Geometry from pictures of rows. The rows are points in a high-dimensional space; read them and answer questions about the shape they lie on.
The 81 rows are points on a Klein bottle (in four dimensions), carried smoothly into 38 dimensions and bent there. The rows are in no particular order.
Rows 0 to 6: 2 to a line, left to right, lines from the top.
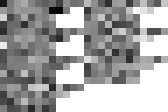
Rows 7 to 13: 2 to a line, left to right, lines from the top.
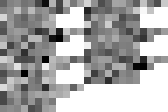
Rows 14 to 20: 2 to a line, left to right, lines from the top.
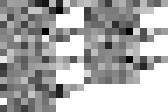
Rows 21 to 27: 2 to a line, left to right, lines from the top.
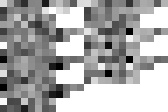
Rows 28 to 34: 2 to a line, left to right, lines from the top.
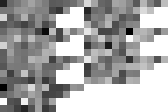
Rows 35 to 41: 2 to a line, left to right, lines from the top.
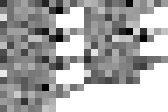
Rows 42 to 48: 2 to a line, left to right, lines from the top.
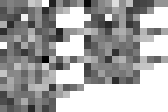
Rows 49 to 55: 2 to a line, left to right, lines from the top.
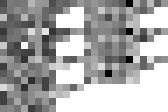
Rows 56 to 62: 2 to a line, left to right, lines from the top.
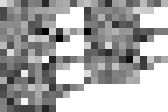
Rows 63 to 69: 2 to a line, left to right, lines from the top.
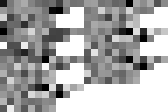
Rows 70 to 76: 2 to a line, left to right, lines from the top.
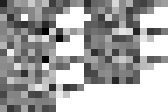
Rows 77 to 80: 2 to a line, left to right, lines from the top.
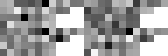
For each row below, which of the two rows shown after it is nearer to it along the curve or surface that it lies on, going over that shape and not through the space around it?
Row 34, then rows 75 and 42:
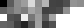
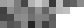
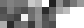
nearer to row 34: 42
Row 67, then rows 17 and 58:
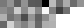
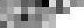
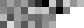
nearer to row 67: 58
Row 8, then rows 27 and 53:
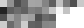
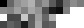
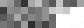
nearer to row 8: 53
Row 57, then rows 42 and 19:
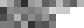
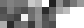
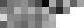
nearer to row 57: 42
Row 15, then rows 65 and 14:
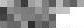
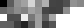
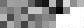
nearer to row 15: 65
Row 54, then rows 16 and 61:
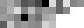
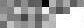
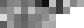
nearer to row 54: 61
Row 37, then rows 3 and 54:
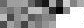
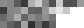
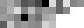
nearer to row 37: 54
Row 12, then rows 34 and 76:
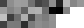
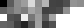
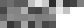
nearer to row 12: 34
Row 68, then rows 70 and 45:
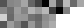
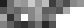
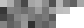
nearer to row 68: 70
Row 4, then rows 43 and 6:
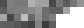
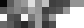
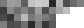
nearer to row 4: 6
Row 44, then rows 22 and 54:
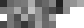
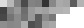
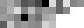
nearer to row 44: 54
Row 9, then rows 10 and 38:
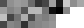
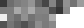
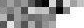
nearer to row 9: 38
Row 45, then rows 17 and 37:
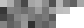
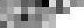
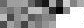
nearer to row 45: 17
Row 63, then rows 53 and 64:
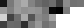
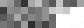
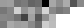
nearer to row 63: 64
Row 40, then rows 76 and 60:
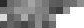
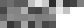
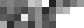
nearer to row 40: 60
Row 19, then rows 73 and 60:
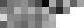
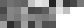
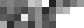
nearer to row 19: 60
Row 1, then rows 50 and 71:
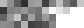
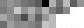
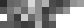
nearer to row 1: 50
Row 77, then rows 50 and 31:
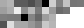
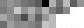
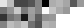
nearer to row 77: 31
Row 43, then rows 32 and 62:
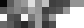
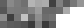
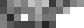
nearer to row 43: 62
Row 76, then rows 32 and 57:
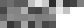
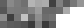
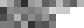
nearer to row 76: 57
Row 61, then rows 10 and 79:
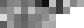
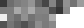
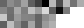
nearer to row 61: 10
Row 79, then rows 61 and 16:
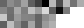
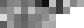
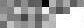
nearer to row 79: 16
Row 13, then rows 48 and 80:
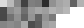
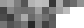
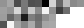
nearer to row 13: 48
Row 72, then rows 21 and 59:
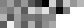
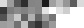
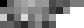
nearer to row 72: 59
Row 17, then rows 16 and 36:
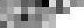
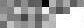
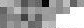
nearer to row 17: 36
